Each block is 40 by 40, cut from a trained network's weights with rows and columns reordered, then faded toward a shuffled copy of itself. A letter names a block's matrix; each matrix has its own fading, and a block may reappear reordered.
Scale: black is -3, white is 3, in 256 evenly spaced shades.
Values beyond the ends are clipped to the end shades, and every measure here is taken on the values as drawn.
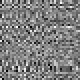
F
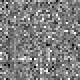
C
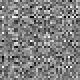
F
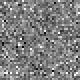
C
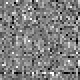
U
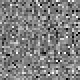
U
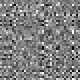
F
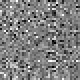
U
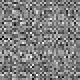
F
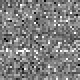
C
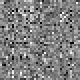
U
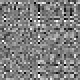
F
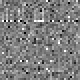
U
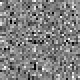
U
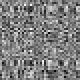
F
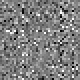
U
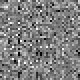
U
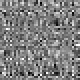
F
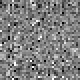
U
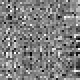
U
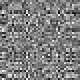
F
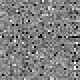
C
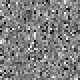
C
